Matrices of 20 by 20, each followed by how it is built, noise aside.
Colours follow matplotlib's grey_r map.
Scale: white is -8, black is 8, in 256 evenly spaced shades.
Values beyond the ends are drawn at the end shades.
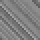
Toeplitz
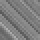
Toeplitz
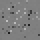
sparse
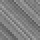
Toeplitz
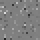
sparse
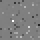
sparse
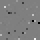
sparse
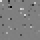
sparse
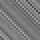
Toeplitz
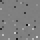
sparse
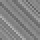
Toeplitz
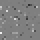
sparse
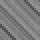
Toeplitz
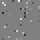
sparse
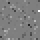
sparse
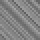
Toeplitz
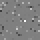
sparse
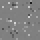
sparse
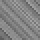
Toeplitz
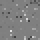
sparse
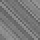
Toeplitz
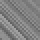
Toeplitz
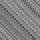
Toeplitz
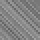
Toeplitz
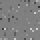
sparse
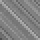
Toeplitz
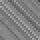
Toeplitz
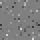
sparse
